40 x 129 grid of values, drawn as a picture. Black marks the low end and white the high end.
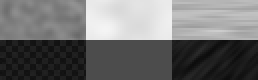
It is made of 2 by 3 panels. Panel 1,1: middling, blotchy, faint in contrast. Panel 1,2: very high, smooth, faint in contrast. Panel 1,3: high, streaked across, faint in contrast. Panel 2,1: very low, checkered, faint in contrast. Panel 2,2: low, flat. Panel 2,3: very low, slanting up to the right, faint in contrast.
